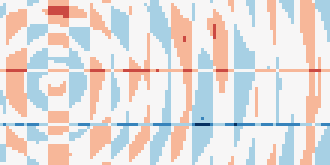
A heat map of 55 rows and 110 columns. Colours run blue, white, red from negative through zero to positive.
Rings spread out from the middle left. Rows 24 and 42 differ from the rows beside them. There is no overall slope. Stripes running up and down repeat 8 times from left to right. Overall the values sit about 50% of the way up the scale.
